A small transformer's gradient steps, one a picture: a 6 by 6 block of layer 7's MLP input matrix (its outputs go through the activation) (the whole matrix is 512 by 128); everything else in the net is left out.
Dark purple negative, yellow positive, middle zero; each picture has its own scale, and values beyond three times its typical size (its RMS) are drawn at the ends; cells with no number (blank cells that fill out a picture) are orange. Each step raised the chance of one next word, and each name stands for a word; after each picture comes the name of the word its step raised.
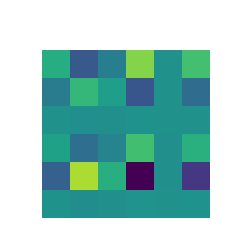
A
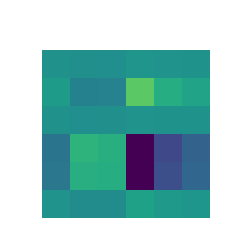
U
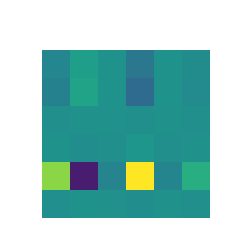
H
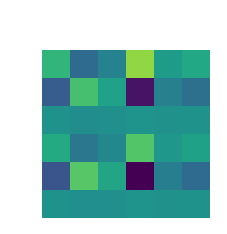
A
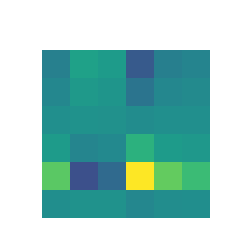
H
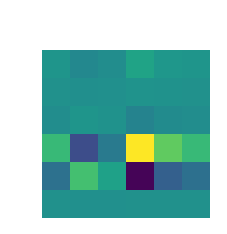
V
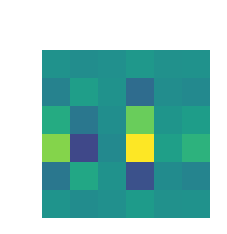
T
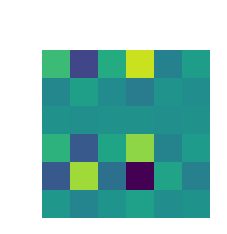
A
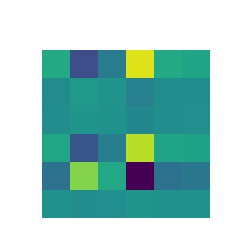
A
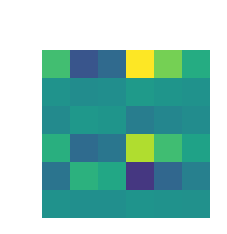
V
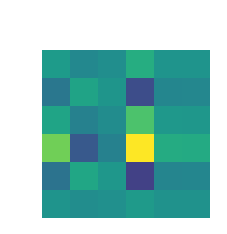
T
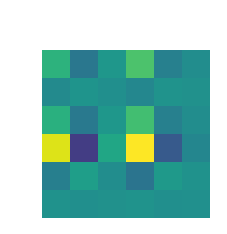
V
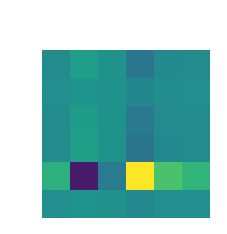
H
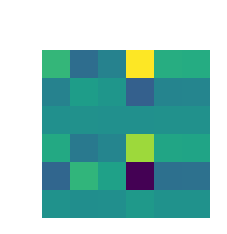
A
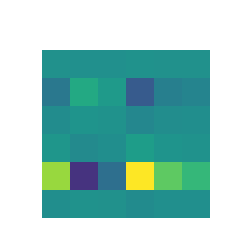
H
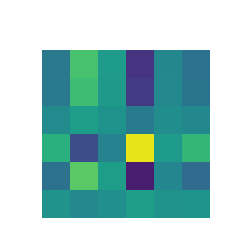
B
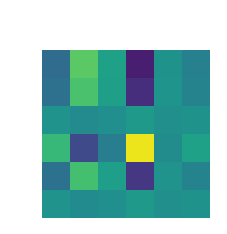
B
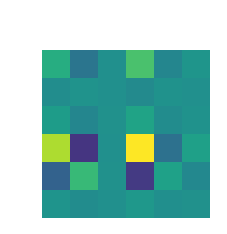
V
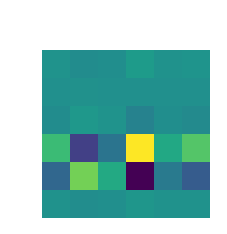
V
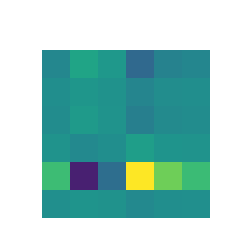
H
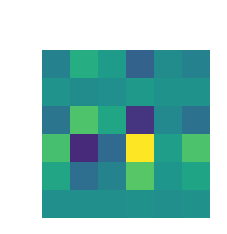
T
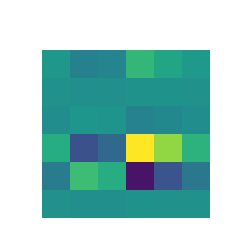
V
